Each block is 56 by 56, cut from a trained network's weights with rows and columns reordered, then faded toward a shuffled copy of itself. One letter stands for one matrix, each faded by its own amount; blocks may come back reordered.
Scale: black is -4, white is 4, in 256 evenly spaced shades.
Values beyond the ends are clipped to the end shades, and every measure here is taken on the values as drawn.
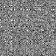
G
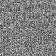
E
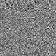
G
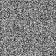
E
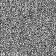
E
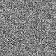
E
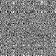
G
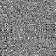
G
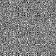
G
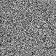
E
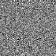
G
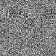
G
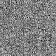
E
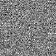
G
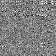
G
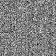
E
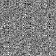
G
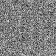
E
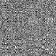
G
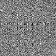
G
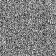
E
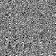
G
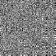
G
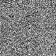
E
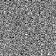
G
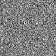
G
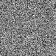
E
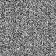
E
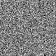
E
